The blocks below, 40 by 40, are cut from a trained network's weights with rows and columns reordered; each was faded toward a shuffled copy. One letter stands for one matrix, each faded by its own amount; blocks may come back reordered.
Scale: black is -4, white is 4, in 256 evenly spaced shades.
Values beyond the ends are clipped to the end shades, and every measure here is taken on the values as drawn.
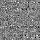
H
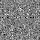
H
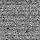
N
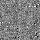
H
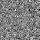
H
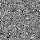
H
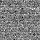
N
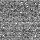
N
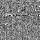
H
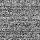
N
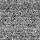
N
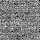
N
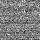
N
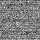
N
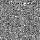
H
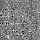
H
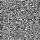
H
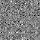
H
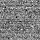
N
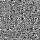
H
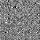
H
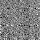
H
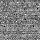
N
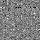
H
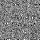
H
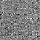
H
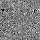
H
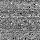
N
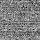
N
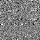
H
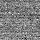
N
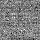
N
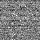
N
